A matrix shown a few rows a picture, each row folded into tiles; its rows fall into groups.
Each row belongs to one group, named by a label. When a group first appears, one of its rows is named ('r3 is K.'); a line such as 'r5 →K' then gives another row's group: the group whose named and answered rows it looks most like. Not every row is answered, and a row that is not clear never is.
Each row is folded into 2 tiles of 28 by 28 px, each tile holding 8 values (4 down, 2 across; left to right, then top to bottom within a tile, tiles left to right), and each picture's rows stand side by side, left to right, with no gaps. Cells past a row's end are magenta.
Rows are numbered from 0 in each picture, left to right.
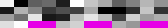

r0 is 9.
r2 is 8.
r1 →8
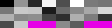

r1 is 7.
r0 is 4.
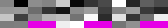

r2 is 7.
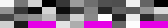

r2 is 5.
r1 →8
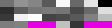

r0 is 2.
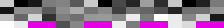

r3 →9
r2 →8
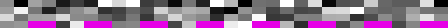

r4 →9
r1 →4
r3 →4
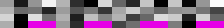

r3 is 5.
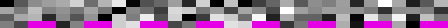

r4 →9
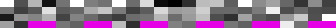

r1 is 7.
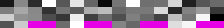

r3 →9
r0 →4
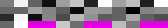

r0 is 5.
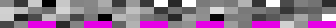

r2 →4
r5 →8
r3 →7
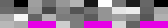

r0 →8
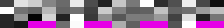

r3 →5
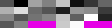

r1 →9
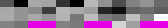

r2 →8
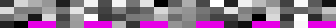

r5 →5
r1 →2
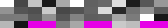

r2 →9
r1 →7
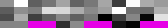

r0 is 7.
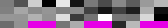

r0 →2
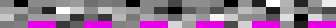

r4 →4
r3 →8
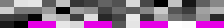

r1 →9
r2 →5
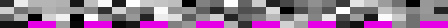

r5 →8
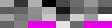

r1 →8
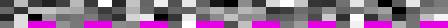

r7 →8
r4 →4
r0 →5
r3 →5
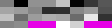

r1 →9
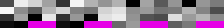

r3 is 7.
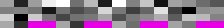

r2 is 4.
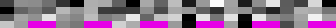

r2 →8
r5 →2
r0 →8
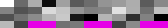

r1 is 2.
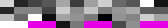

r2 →2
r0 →9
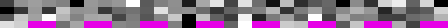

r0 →8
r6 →4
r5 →9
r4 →5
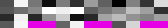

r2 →4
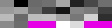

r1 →9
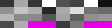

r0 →4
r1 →2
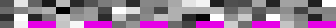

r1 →9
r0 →5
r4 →8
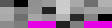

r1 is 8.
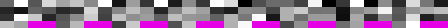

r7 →5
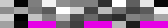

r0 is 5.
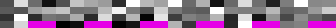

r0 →5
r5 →7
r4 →5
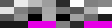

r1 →7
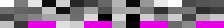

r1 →9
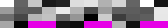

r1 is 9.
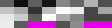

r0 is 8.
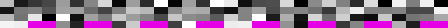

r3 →4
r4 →9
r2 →4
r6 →2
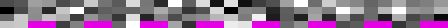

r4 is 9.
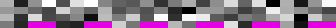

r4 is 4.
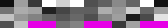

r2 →2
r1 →7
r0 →4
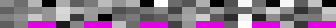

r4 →5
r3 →2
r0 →2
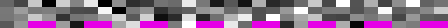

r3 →5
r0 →2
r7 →7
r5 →2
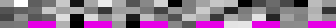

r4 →9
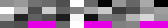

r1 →5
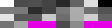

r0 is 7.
